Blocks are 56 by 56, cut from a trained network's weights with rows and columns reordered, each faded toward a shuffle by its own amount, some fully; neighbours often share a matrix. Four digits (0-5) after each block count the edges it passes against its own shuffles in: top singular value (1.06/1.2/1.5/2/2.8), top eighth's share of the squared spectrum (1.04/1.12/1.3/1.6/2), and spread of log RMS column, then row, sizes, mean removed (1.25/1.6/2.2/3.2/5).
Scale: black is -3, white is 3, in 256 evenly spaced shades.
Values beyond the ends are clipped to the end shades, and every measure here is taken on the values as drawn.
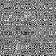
4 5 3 3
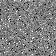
0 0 0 0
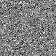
1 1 0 0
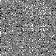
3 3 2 1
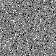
1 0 0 0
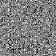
3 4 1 1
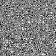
3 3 1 2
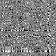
4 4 1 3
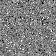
0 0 0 0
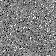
1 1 0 0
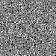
2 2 0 1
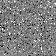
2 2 1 0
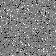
0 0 0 0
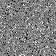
1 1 0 0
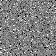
1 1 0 0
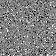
2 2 0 1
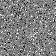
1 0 0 0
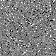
0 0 0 1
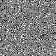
3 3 1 1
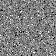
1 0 0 0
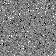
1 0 0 0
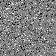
1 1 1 0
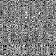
3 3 0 2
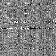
3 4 1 2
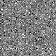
2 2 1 1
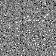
2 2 0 1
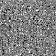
2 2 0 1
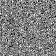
1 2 0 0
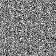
2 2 0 1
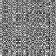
4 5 1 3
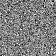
1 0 0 0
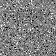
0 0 0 0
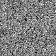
0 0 0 0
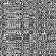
4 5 2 3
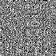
3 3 0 1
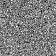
1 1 0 0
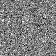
1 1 0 0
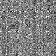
3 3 0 2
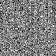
2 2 0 1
